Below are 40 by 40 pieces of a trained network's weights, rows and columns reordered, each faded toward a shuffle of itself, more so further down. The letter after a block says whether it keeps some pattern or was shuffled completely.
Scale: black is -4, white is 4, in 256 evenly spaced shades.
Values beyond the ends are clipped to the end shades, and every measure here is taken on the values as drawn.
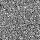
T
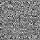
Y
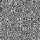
Y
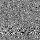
Y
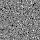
T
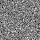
T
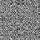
Y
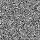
T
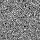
T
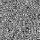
Y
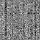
Y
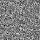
Y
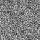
Y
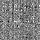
Y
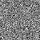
Y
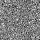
T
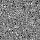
T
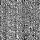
Y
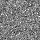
T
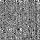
Y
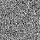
Y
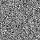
Y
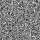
T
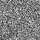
T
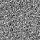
Y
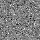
T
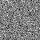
T
